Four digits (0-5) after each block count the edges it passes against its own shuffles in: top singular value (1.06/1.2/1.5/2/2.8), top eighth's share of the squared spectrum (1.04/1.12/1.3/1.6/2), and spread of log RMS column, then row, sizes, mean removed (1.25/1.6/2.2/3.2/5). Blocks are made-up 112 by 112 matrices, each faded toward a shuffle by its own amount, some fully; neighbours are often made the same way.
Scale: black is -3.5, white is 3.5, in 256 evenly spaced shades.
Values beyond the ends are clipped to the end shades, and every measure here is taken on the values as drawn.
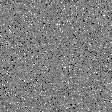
1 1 0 0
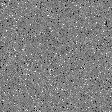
0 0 0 0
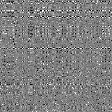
5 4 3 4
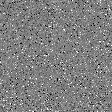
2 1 0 0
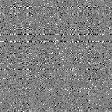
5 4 2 3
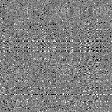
5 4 2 3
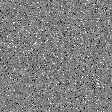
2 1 0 0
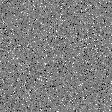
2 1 0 0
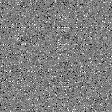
4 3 1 2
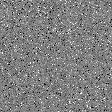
0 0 0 0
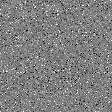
0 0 0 1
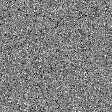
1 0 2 0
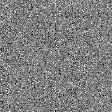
1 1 2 0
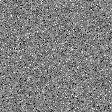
0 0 1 0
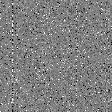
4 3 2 0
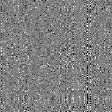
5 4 3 2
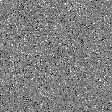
3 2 0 0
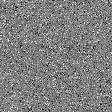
1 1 0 0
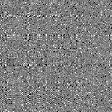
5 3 2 3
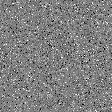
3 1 0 0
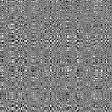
5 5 4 4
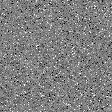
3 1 0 0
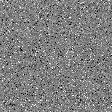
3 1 0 0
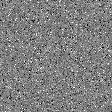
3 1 0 0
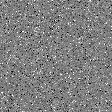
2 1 0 0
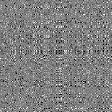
5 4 3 3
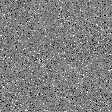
2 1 0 0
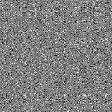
4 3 2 2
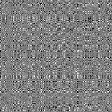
5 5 4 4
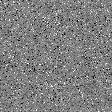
2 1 0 0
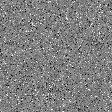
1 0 0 0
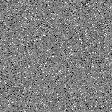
3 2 0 1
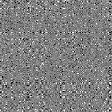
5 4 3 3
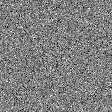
0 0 0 0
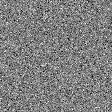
0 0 0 0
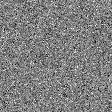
0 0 0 0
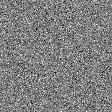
0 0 0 0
